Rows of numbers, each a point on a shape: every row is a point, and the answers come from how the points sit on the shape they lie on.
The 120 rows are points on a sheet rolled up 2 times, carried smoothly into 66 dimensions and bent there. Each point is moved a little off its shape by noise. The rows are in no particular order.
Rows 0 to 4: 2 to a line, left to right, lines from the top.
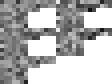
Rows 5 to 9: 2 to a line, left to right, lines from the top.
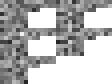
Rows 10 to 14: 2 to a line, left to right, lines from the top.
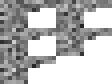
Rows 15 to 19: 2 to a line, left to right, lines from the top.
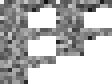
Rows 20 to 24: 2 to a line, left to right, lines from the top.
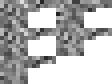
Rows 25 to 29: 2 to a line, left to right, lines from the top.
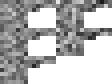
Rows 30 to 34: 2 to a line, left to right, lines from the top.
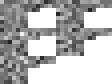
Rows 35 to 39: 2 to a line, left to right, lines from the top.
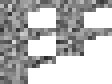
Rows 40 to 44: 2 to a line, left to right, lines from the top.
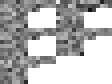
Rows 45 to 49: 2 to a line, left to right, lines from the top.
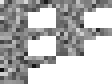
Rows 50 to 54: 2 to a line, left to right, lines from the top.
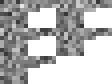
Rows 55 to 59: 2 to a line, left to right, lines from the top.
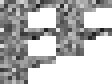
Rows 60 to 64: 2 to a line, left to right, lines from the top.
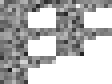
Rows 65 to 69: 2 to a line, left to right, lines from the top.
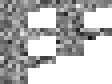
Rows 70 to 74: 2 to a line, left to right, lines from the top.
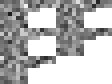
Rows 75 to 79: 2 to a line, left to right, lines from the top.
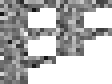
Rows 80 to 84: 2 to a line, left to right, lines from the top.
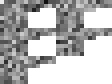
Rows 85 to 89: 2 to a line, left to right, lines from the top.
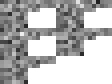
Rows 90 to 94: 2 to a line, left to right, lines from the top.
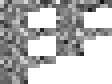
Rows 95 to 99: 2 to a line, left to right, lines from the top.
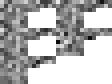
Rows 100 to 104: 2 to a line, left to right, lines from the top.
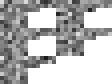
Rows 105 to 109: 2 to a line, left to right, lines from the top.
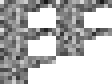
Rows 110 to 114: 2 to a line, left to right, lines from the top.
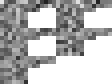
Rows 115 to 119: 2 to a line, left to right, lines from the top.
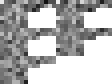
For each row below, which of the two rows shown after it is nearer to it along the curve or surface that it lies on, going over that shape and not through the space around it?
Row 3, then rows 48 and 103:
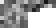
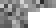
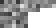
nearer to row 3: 48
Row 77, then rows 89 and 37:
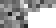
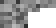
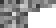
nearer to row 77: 37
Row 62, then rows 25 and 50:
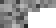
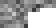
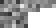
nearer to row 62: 25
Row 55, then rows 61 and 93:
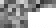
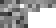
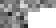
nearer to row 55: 93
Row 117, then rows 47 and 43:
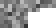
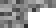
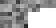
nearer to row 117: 43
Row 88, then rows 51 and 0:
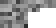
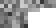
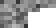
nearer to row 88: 0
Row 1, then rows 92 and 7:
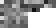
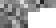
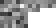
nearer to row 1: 92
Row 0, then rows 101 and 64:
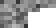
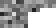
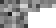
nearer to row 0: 101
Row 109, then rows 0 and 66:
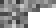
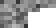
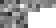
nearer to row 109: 66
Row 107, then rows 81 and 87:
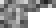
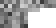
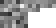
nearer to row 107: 81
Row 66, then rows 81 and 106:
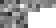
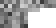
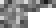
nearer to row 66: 81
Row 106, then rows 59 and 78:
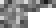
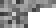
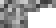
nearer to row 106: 78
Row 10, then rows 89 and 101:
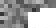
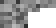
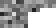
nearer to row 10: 101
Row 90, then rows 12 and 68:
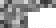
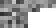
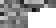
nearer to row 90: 68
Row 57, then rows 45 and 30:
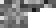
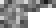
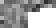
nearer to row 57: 45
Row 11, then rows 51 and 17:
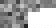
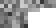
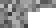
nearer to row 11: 17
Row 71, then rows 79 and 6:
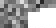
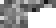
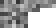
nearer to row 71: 79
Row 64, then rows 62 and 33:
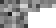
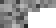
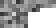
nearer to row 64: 33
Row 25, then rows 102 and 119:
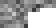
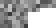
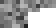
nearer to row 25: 119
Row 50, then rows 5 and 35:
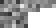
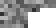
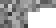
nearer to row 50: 5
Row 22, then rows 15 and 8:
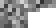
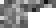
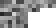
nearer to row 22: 15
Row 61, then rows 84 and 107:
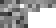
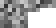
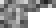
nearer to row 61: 84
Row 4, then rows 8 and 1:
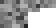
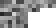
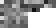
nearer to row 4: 8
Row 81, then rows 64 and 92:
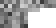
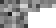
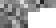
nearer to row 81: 92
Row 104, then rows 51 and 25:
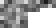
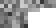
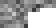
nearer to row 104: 51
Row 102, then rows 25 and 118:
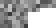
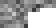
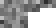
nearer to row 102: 118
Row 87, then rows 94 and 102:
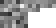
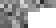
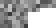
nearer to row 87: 94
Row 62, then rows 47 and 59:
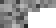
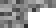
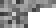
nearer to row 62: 47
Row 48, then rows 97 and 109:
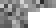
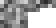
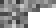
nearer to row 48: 97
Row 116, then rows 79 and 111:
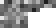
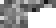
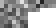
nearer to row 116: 79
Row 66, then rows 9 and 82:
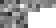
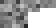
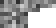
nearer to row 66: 82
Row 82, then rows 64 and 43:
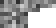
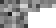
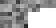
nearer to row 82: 64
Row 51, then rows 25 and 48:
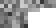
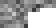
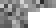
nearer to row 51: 48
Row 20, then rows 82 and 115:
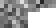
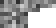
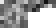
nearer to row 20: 115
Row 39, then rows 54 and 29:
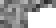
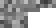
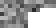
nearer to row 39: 54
